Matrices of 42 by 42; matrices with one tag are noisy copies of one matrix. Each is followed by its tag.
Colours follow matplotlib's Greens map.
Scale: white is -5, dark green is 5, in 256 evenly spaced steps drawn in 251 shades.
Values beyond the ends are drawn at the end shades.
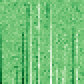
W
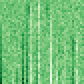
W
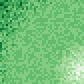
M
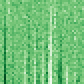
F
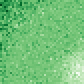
M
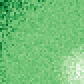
M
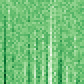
F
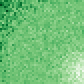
M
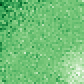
M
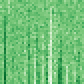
F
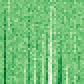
F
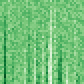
F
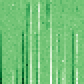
W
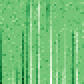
W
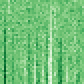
F
